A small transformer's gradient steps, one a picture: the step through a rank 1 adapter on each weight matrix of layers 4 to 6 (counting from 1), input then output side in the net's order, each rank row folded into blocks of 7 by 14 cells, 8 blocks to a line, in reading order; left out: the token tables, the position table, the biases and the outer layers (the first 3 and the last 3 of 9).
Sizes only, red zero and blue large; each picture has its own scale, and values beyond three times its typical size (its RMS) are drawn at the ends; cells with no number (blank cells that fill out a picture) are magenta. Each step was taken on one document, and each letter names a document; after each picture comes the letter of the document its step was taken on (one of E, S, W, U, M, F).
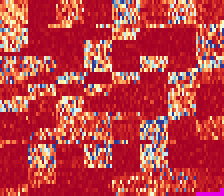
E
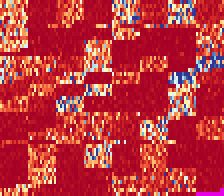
E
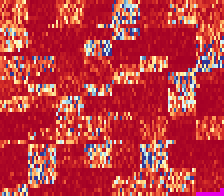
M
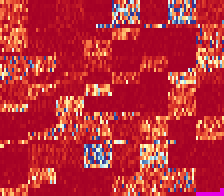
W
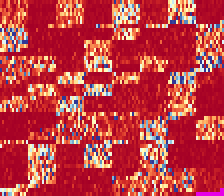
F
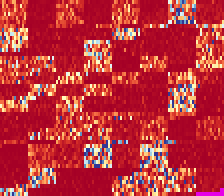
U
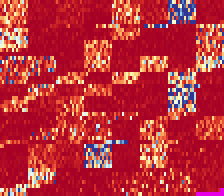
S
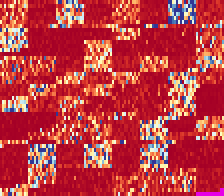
F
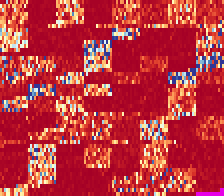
E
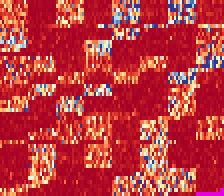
M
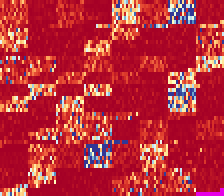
S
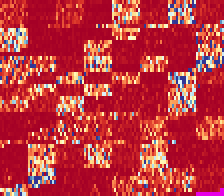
F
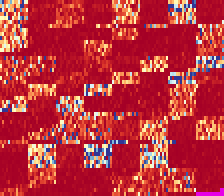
W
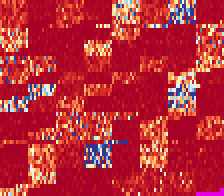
S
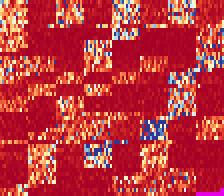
E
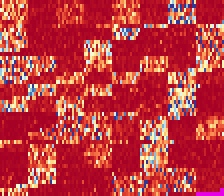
F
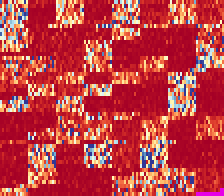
M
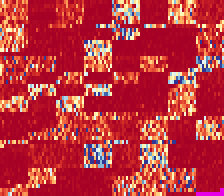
W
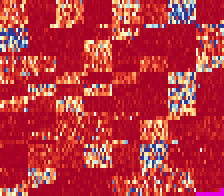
S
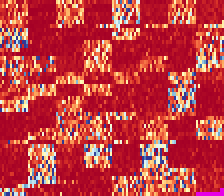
M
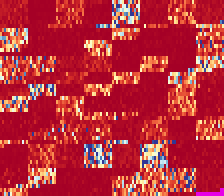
W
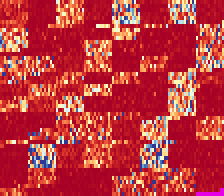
U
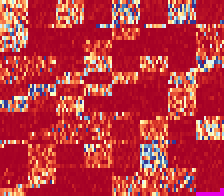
W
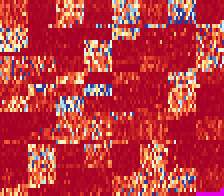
F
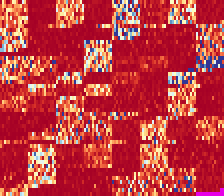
F
